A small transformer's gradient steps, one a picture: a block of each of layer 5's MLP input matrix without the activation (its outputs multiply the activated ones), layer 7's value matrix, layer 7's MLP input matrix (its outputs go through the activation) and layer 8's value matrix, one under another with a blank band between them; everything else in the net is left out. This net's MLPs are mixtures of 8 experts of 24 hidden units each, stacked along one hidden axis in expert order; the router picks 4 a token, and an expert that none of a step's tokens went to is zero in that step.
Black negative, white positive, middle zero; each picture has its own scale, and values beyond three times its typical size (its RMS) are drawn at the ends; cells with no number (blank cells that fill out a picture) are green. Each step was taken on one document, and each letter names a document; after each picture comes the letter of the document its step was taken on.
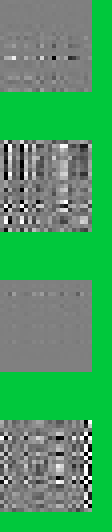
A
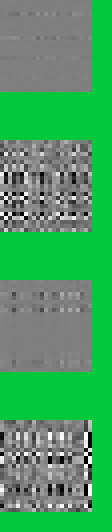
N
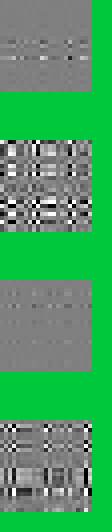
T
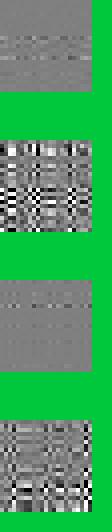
T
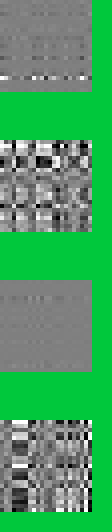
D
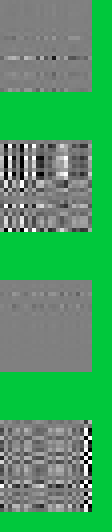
A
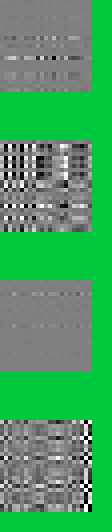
A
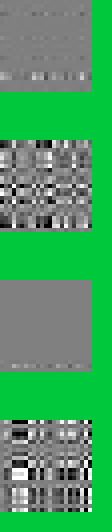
D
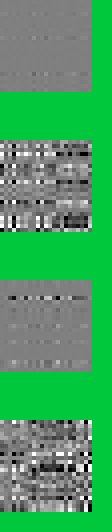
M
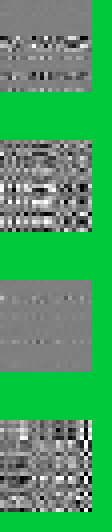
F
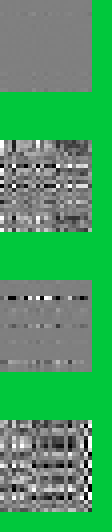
M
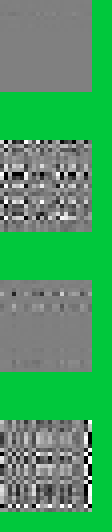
N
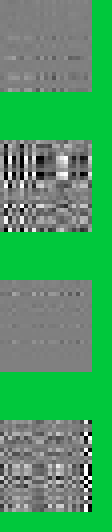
A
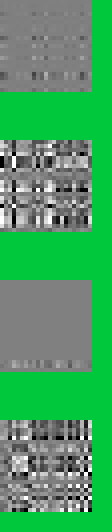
D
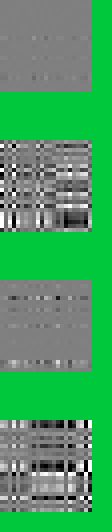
M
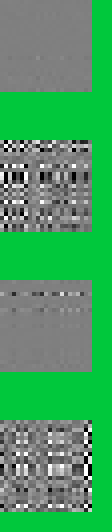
N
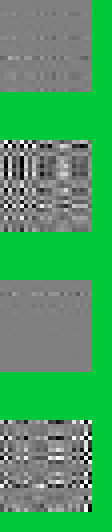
A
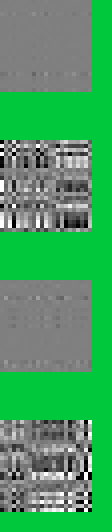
M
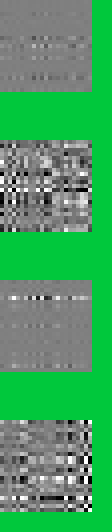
F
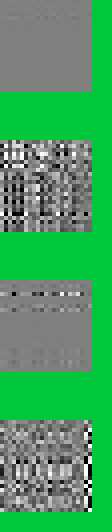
N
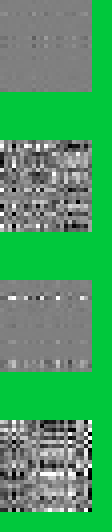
M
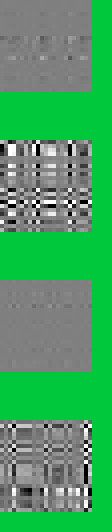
T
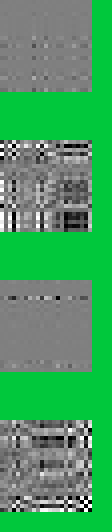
M
